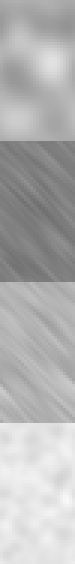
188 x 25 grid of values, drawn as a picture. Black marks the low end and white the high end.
It is made of 4 by 1 panels. Panel 1,1: high, smooth. Panel 2,1: middling, slanting down to the right, faint in contrast. Panel 3,1: high, slanting down to the right, faint in contrast. Panel 4,1: very high, blotchy, faint in contrast.
